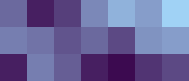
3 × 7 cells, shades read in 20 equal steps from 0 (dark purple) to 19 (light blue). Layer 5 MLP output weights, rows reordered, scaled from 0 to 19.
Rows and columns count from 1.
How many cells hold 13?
1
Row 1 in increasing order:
2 5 9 12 14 16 19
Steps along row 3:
up down down down up up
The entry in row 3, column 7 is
6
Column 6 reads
14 13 4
